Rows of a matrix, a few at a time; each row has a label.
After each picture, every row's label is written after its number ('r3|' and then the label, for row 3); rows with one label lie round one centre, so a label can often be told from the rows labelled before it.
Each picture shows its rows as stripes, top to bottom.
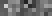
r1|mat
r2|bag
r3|mat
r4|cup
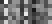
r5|bag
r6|cup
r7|bag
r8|bag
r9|mat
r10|bag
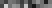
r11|cup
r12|bag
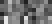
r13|mat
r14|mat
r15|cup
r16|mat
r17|bag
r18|bag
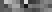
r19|bag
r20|mat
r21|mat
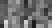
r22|mat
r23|mat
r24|cup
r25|cup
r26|mat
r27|bag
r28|bag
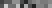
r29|mat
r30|bag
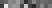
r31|mat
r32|bag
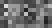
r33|cup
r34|bag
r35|mat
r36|bag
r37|cup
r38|cup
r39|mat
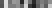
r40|bag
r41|bag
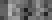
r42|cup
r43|cup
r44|mat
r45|cup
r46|mat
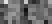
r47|bag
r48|mat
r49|mat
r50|mat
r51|mat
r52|cup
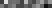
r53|bag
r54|cup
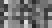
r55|bag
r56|mat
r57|cup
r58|bag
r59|cup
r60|bag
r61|bag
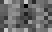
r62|bag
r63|mat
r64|cup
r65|mat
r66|cup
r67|mat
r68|cup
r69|bag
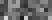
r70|mat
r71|mat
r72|cup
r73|mat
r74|bag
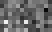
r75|mat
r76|mat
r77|cup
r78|cup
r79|cup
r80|bag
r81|cup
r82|bag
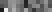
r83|mat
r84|mat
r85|bag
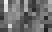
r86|bag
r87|bag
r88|bag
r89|mat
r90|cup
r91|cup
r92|cup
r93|cup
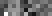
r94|mat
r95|cup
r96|mat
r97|bag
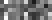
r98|bag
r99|cup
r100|mat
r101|bag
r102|bag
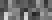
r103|cup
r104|cup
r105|mat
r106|bag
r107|bag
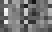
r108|bag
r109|mat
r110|bag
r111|bag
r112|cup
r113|bag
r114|mat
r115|mat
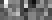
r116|bag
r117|bag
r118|mat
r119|mat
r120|mat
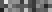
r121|bag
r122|cup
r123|bag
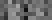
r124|cup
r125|mat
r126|mat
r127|cup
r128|mat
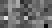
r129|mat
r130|mat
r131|cup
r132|mat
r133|bag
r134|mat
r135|cup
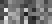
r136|cup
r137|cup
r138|bag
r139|mat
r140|bag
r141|bag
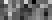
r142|bag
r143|mat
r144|cup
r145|cup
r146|cup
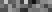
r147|bag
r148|cup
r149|mat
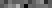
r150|cup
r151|mat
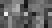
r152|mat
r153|mat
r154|mat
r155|bag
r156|cup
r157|cup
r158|cup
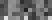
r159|cup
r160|cup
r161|mat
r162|cup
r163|bag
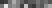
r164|mat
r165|bag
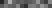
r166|cup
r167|mat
